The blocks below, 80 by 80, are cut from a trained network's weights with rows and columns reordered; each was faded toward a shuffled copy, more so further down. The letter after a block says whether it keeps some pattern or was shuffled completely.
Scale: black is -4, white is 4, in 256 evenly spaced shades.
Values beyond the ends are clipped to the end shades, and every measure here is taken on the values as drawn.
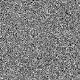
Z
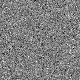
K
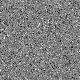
K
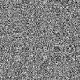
Z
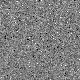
K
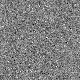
K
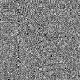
Z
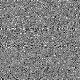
Z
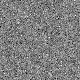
K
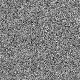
K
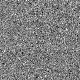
K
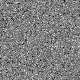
K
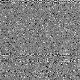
Z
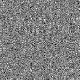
Z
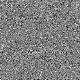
Z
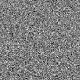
Z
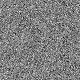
K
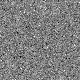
K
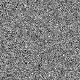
Z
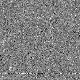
Z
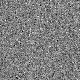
K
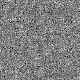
Z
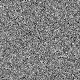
K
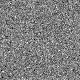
K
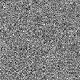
Z
